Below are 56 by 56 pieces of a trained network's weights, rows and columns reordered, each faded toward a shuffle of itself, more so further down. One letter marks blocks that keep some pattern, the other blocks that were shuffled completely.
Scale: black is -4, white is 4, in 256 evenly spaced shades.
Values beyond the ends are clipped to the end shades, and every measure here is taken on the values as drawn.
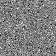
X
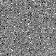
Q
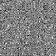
Q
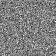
X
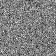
X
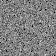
X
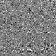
Q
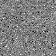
Q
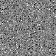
Q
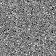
X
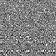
Q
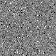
Q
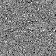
Q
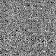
Q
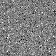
X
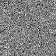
Q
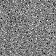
X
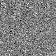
Q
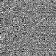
Q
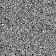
Q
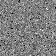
X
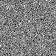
X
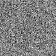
Q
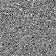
Q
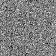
Q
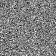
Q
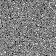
X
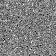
X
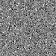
Q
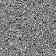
Q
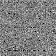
Q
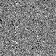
Q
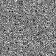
Q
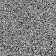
X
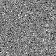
Q
